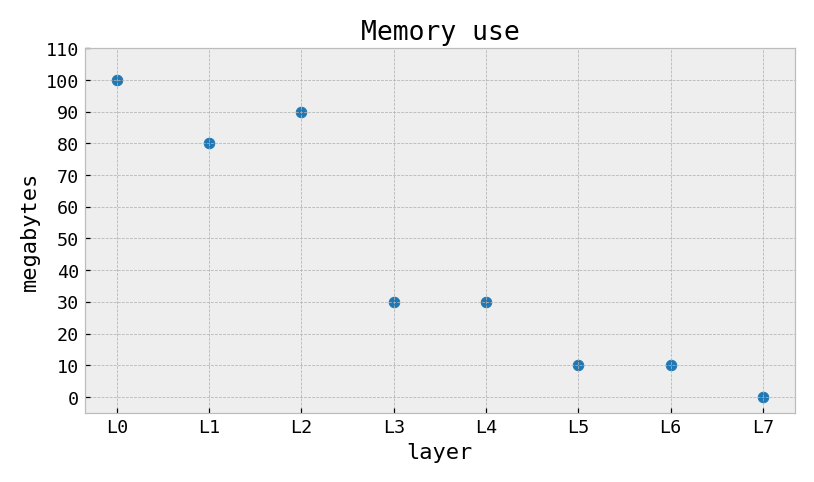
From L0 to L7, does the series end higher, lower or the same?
lower
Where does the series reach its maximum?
L0
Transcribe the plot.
Title: Memory use
x-axis: layer, ticks L0 L1 L2 L3 L4 L5 L6 L7
y-axis: megabytes, ticks 0 10 20 30 40 50 60 70 80 90 100 110
Values:
100 80 90 30 30 10 10 0
